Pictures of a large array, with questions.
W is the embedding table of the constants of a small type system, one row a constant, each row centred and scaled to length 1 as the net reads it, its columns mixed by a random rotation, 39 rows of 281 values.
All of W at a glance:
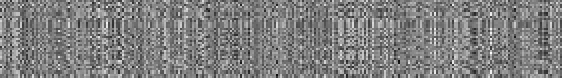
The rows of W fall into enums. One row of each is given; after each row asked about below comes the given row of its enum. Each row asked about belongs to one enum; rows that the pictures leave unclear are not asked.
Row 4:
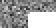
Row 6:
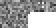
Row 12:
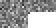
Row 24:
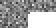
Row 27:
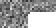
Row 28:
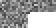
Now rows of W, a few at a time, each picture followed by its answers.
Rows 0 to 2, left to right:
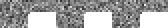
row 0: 27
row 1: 4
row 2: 24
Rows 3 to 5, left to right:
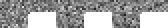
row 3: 12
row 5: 4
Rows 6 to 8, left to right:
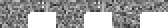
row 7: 6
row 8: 4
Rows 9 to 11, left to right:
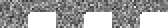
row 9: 27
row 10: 28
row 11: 12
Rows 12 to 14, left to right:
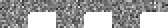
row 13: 12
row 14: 6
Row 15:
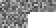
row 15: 28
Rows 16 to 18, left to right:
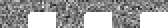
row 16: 6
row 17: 27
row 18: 4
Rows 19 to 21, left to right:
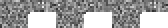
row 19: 6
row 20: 28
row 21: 6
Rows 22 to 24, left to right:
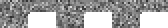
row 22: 27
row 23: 4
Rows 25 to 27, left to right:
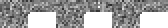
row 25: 27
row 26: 6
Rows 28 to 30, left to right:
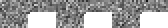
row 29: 27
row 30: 24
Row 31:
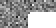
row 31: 24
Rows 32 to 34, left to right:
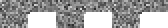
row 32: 28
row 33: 4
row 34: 28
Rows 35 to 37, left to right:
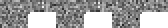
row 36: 6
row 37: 24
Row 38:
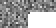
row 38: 24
